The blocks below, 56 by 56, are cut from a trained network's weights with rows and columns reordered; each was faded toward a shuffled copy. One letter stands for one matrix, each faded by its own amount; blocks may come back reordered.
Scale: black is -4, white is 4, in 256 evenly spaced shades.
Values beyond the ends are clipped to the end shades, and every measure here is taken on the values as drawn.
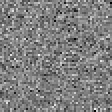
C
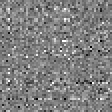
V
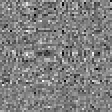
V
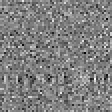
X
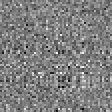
V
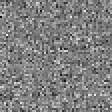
X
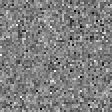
C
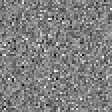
C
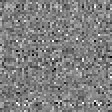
V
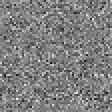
X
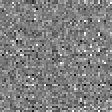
V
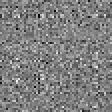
V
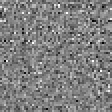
V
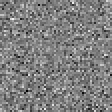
X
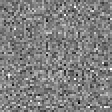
V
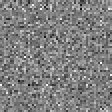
X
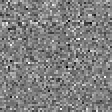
X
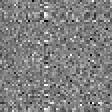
V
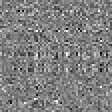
V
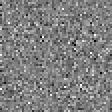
C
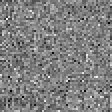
C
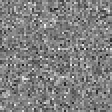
X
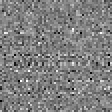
V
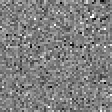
C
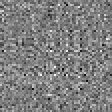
V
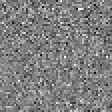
X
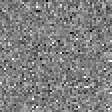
C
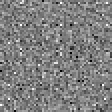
V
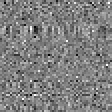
V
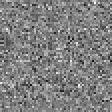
X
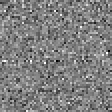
X
